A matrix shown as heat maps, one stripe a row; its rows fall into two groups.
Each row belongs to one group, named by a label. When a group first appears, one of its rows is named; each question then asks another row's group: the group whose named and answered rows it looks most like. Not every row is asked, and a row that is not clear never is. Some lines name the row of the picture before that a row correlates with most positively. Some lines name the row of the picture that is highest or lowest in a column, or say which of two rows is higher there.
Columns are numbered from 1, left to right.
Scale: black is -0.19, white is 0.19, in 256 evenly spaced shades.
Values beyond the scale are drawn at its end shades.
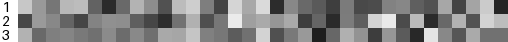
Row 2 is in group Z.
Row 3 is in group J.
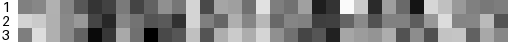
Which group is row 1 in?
J
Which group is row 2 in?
J
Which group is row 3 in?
Z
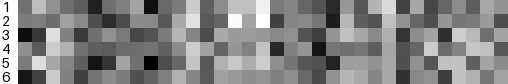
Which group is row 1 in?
Z
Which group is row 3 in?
Z
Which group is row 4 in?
J
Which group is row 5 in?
Z
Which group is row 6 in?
Z
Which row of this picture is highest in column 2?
5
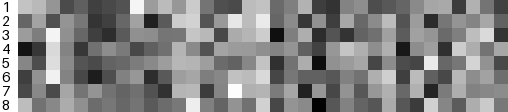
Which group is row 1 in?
J
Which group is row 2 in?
Z
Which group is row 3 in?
J
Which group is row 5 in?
J
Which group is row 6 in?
Z
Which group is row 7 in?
Z
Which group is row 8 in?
J
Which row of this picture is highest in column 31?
1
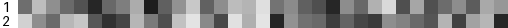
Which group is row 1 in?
Z
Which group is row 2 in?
J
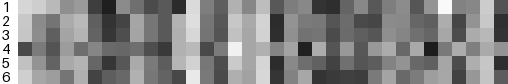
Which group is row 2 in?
J
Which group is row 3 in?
J
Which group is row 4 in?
Z
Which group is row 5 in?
J
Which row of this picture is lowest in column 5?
4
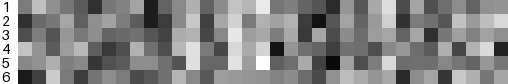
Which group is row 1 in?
Z
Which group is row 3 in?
Z
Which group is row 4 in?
J
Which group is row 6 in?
Z
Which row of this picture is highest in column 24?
6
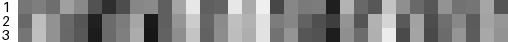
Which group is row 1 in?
J
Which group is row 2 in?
Z
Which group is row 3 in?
Z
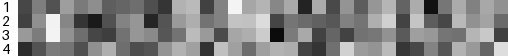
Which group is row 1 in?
Z
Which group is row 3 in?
J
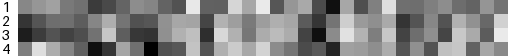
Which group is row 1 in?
J
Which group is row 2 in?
Z
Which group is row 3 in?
Z
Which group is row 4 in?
Z
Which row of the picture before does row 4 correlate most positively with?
2
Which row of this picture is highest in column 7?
3
